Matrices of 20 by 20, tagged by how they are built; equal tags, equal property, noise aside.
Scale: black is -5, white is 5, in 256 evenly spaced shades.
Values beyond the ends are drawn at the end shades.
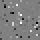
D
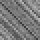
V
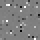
D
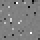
D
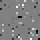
D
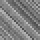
V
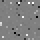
D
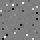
D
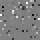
D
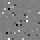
D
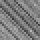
V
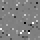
D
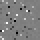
D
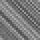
V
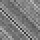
V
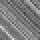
V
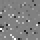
D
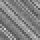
V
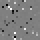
D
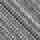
V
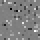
D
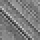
V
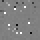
D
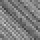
V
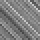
V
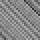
V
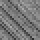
V
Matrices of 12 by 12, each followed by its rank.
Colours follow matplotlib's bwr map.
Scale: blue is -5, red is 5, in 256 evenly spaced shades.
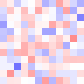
full rank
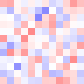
full rank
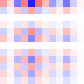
one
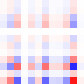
one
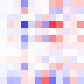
two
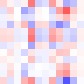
two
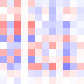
two
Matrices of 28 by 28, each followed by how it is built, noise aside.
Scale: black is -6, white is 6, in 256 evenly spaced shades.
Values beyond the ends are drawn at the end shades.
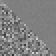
lower triangular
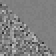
lower triangular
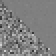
lower triangular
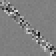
banded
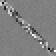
banded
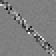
banded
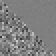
lower triangular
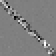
banded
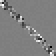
banded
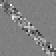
banded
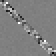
banded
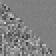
lower triangular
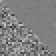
lower triangular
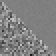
lower triangular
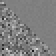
lower triangular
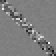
banded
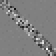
banded
